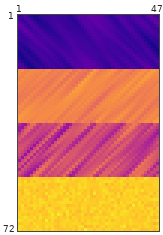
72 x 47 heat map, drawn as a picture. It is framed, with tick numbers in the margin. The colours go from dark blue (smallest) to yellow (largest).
The table splits into 4 rows of 1 panel. Panel 1,1: very low, slanting down to the right, faint in contrast. Panel 2,1: high, slanting up to the right, faint in contrast. Panel 3,1: middling, slanting up to the right. Panel 4,1: very high, fine-grained, faint in contrast.
